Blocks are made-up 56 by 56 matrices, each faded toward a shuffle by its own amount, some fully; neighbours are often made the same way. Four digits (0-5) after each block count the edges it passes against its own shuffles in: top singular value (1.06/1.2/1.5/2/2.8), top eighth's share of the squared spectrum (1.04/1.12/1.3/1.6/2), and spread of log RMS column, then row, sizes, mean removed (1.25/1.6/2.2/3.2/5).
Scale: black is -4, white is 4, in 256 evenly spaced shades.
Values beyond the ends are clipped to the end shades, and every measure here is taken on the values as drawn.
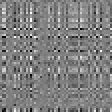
5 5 4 4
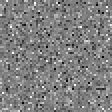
0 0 0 0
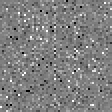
3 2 1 0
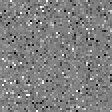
1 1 1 0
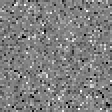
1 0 0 0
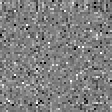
3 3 1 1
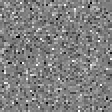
0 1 0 0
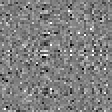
4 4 2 2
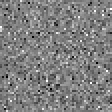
3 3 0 0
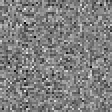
3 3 2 1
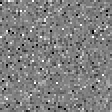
0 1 0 0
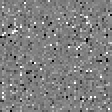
3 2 1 0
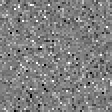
0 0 0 0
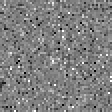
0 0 0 0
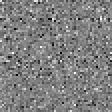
2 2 0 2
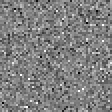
0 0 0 0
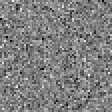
0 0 0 0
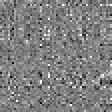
4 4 2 3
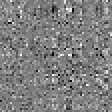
4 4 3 2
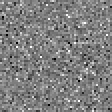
1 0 0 0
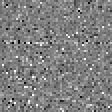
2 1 0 1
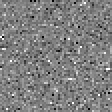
0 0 0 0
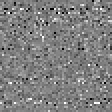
2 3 0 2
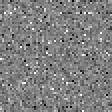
1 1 0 1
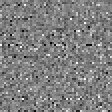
2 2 0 2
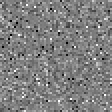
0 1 0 1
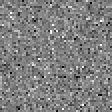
1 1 0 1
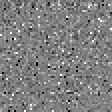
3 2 0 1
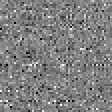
3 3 1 2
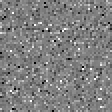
2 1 0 0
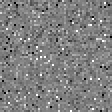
1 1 0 0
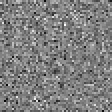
3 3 1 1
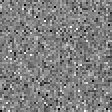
2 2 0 0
